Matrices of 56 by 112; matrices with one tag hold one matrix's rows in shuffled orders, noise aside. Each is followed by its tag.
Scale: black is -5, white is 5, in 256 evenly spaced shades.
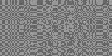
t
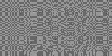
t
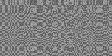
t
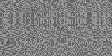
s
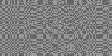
t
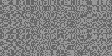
s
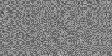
s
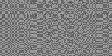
t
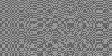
t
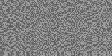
s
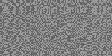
s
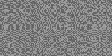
s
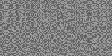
s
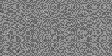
s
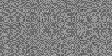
s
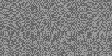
s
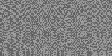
s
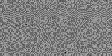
s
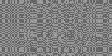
t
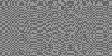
t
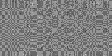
t
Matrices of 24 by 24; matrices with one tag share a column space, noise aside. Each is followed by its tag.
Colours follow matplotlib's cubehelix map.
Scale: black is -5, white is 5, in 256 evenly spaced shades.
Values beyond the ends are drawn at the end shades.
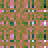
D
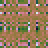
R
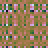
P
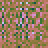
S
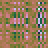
S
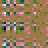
R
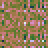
D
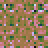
P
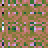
R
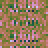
D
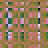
S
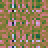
D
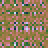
R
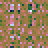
P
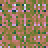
P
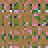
P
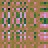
S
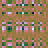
R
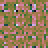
P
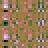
D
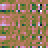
P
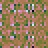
P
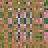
S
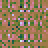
D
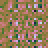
D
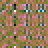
P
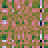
D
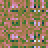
D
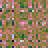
D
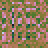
S
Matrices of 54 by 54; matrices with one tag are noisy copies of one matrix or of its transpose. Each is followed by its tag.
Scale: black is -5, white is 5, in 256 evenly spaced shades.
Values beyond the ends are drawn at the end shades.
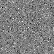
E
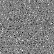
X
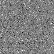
X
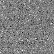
X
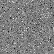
E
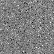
X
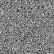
E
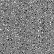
X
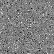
E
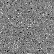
E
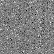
X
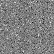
X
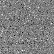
X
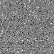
X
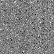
X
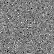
E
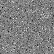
E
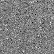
X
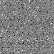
X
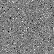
E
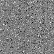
X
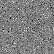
E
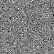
E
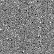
X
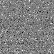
X
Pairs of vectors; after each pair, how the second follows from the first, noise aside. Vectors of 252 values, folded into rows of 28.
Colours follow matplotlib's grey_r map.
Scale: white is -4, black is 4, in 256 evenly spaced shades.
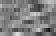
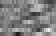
negated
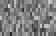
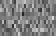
shuffled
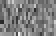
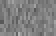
shrunk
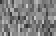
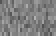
shrunk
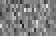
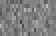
shrunk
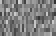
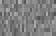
shrunk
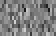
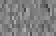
shrunk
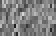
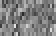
negated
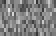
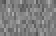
shrunk
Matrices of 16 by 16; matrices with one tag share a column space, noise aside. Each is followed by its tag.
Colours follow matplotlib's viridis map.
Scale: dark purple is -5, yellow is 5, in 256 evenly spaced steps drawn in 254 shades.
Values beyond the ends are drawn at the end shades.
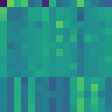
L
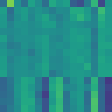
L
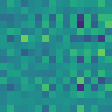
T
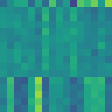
L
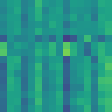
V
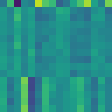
L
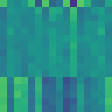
L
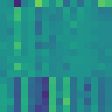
L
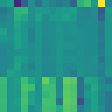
L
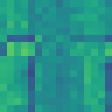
V
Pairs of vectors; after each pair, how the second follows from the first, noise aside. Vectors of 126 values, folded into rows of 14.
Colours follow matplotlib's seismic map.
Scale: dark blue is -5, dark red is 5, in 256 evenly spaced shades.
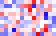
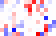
partly zeroed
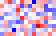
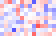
shrunk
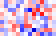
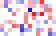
partly zeroed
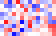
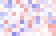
shrunk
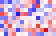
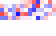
partly zeroed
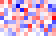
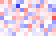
shrunk
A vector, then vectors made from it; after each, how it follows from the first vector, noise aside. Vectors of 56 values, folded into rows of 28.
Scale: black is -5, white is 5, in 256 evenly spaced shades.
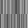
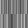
reversed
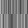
reversed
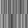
reversed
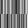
scaled up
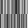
scaled up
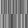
reversed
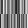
scaled up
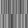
reversed
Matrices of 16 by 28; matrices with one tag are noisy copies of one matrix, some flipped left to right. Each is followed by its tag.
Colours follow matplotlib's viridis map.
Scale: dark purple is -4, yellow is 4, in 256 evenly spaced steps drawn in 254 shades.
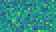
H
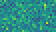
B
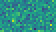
H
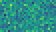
B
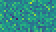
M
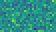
H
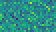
M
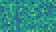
B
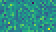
B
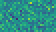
M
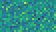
M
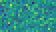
B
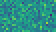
B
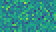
M
